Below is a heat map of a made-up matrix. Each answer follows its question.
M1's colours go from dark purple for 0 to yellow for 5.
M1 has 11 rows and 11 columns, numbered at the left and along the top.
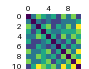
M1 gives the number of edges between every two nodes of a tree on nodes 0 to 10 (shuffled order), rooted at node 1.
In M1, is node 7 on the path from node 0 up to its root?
no
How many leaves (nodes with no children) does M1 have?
7
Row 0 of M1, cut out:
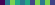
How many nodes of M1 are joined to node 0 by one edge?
2
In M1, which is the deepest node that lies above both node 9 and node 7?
5
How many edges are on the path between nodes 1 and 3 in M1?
1
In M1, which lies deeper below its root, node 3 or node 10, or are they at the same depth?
node 10
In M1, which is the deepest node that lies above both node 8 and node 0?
6
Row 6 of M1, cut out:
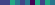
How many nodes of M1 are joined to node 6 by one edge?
4
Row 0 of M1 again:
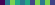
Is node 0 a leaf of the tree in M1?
no
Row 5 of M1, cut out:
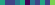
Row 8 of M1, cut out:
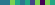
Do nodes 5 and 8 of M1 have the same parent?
no
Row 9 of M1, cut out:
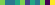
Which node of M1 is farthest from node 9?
10
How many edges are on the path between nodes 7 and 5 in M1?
1
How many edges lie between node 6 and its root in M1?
1
